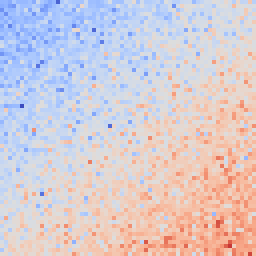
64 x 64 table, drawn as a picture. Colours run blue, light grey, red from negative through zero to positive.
Fine speckle covers the field. The histogram is bell-shaped. The bottom right is the ninth with the highest average. There is an overall slope up to the bottom right.
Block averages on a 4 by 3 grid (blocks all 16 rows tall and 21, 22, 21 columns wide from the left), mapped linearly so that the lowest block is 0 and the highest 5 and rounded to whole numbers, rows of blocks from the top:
0 1 2 / 1 2 3 / 2 3 4 / 3 4 5
